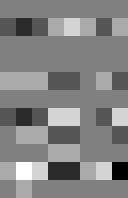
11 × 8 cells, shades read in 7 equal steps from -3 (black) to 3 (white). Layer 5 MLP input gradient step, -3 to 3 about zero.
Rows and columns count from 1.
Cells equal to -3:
1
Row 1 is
0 0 0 0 0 0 0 0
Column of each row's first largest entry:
1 5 1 1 1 1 4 2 4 2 2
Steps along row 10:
up down down same up up down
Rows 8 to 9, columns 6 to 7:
0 0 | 0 0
